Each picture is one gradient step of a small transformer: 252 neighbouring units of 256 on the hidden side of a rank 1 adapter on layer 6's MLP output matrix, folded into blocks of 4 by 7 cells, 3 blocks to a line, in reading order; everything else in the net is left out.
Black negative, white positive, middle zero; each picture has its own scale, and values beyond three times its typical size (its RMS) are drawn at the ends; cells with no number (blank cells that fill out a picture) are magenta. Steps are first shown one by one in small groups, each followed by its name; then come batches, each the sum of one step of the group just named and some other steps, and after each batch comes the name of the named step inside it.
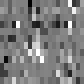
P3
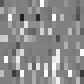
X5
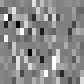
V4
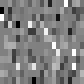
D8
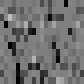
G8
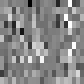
P3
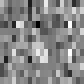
P3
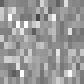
X5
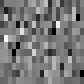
V4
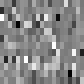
D8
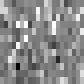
G8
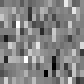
P3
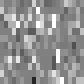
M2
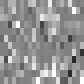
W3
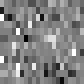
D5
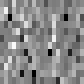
M2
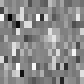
D5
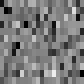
W3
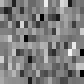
D5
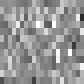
M2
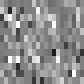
M2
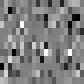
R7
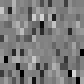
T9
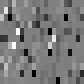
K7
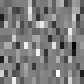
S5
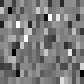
R7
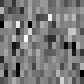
S5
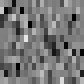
R7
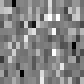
S5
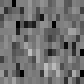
S5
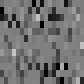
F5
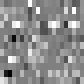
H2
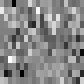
H2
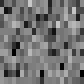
H2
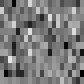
H2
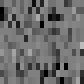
F5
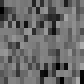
F5
